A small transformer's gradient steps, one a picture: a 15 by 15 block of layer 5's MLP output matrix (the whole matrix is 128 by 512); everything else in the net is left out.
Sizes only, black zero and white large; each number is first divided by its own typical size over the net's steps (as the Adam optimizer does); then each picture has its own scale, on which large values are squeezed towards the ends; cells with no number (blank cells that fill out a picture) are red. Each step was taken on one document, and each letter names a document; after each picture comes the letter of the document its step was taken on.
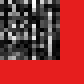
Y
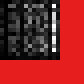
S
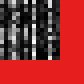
Y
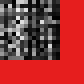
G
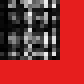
S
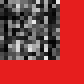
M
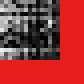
G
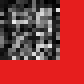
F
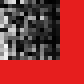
G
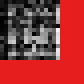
F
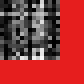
F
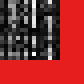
Y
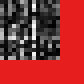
Y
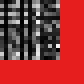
M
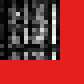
S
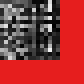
G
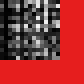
M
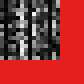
M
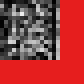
F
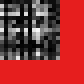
M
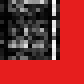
S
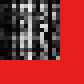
S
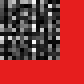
Y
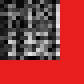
F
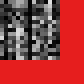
M
